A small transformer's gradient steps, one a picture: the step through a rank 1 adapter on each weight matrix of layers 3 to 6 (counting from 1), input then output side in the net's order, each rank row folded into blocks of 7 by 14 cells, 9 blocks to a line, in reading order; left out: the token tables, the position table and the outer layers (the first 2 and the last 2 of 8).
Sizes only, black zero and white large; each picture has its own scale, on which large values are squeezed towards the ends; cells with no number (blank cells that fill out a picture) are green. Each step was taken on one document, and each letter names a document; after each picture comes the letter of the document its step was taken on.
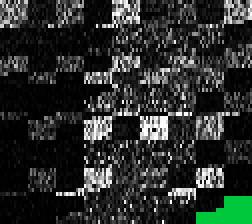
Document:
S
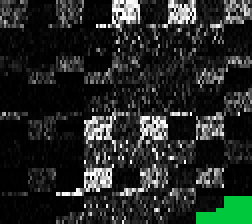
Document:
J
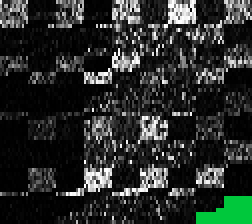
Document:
J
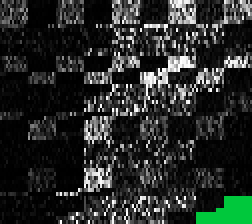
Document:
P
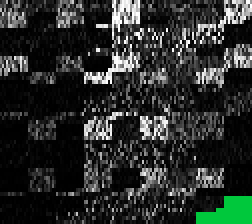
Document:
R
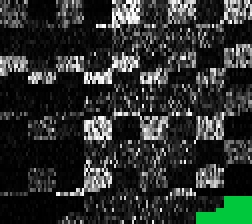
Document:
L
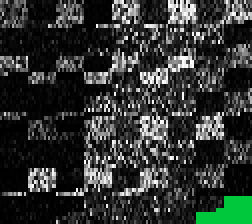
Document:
J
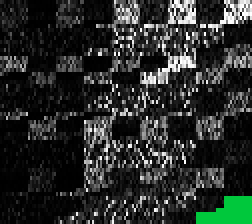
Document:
P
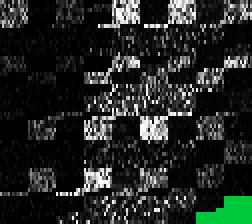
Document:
P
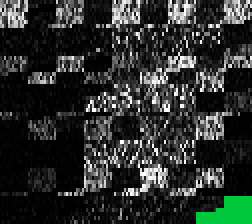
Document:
R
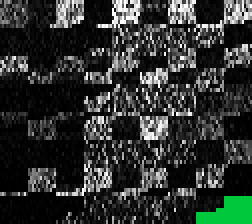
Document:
L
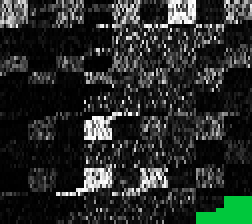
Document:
S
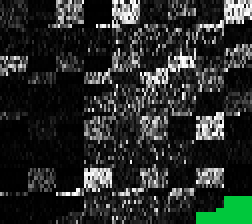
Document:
J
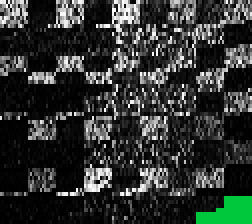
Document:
J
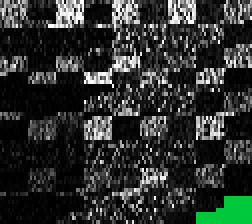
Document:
S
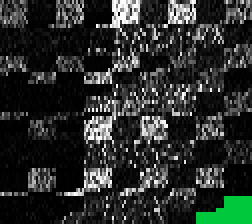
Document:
J
